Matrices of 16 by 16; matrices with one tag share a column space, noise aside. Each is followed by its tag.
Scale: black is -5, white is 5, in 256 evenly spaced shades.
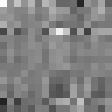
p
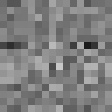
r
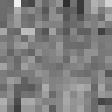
p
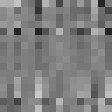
p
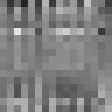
p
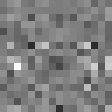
r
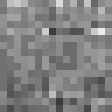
p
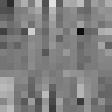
p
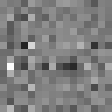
r
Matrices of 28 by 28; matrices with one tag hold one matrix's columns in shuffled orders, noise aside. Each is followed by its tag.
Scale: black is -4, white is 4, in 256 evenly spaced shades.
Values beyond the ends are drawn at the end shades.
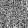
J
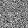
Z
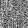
J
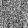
J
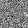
Z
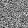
Z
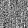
J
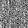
J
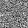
Z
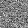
Z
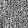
J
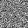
Z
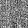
J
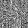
J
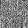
J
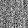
J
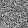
Z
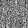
J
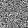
Z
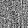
J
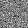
Z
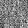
J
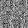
J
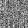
J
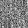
J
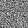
Z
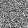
Z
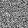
Z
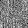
J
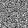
Z
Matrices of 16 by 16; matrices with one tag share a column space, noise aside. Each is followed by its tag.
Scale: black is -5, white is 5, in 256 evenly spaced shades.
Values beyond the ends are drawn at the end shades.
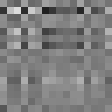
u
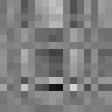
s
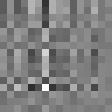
s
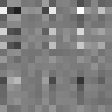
u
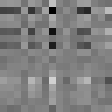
u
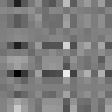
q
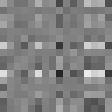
q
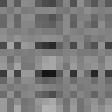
q
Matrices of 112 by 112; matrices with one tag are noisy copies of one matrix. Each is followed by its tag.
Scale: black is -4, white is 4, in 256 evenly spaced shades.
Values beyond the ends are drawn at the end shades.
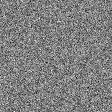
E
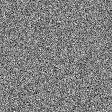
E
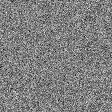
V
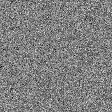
V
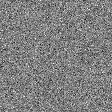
V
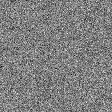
V
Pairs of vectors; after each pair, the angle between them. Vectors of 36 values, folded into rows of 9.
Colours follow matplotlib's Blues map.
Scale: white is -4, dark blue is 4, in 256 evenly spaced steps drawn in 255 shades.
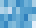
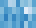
orthogonal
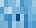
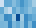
nearly parallel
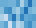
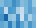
partly opposed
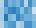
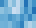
partly opposed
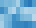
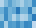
orthogonal
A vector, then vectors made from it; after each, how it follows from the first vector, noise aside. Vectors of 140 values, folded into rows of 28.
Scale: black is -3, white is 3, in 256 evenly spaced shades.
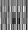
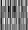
reversed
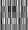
reversed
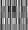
reversed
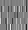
partly zeroed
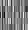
wrapped around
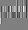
partly zeroed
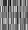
wrapped around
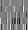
partly zeroed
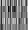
reversed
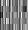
wrapped around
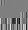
partly zeroed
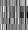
wrapped around
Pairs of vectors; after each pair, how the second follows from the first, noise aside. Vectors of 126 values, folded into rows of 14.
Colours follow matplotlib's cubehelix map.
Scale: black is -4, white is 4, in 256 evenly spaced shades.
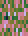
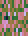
copied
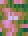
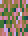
shuffled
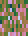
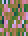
shuffled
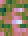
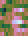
copied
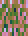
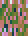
copied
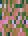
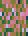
reversed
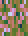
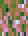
reversed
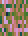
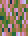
shuffled
